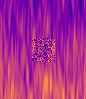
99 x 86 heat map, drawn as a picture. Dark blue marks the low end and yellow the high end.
Slope: up to the bottom. Grain: streaks running down. Histogram: bell-shaped. Roughest part: centre. Odd patch: rougher, in the centre.
